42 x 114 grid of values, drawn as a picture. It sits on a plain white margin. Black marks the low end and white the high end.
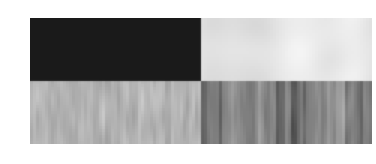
It is made of 2 by 2 panels. Panel 1,1: very low, flat. Panel 1,2: very high, smooth, faint in contrast. Panel 2,1: high, streaked downward, faint in contrast. Panel 2,2: middling, streaked downward.
